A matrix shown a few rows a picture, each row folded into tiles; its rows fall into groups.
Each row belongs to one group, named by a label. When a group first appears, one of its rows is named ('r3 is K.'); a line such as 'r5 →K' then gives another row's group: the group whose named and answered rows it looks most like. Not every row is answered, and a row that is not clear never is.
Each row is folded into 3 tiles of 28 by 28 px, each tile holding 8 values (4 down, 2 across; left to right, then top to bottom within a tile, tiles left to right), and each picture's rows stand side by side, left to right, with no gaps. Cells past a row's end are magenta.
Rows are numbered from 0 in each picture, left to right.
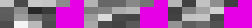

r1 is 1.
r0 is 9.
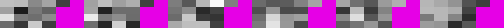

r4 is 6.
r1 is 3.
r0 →3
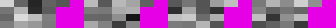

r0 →6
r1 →1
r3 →3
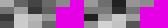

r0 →6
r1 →6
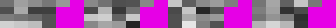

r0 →9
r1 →6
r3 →9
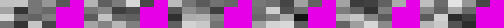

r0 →3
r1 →9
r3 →9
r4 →6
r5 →1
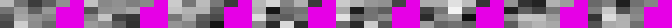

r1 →1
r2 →1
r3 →3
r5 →1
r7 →6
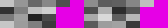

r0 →1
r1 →6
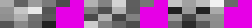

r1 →1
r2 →3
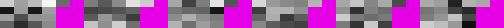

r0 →3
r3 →1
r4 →3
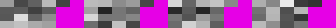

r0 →9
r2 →9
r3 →1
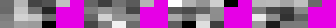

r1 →6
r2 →3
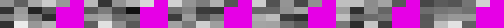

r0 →9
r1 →9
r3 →1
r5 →6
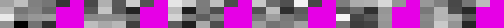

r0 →3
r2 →3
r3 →9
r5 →6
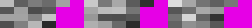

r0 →6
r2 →1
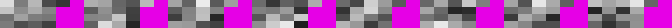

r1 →6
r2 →1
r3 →6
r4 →1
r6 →1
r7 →3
